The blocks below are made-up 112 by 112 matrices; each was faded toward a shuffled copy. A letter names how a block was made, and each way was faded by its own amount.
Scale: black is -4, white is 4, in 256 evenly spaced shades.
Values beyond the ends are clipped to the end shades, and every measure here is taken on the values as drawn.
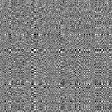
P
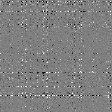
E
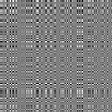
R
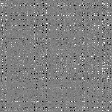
E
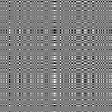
R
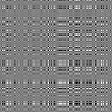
R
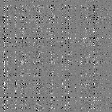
E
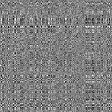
P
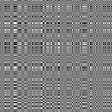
R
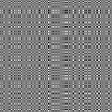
R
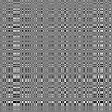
R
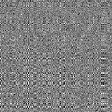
P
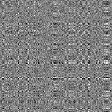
P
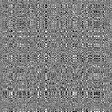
P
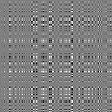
R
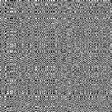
P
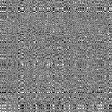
P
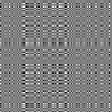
R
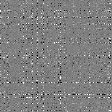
E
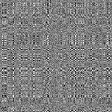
P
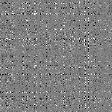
E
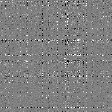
E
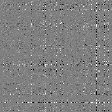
E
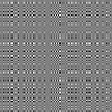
R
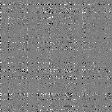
E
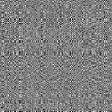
P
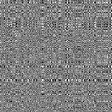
P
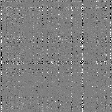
E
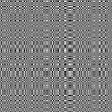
R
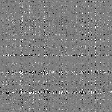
E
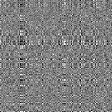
P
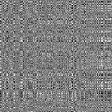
P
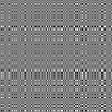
R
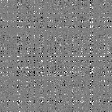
E
